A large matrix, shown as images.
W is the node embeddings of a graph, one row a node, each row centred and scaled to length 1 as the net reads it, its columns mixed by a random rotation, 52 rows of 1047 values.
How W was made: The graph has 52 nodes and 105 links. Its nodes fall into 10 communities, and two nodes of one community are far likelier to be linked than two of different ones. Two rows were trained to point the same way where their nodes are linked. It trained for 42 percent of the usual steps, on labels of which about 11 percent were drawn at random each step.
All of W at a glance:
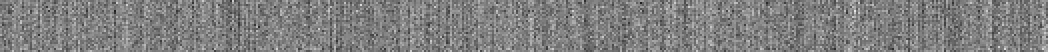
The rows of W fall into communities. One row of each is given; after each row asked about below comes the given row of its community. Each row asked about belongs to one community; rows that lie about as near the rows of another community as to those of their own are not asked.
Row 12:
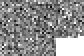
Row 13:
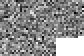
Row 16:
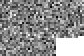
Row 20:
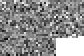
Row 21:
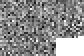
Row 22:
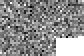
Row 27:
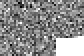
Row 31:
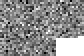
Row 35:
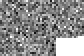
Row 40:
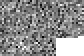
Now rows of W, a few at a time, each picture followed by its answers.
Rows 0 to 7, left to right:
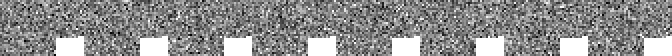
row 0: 20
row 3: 20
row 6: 40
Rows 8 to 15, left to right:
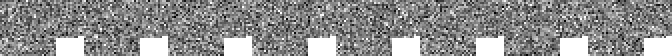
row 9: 35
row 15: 35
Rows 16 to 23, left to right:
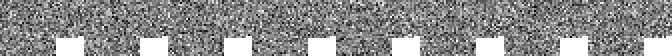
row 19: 20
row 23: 21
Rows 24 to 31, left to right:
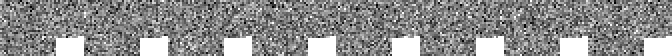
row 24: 22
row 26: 40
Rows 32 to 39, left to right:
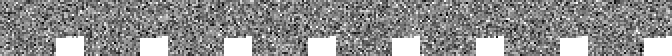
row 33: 31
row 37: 21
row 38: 31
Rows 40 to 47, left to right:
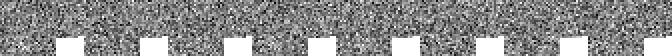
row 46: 31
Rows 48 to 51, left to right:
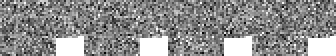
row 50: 40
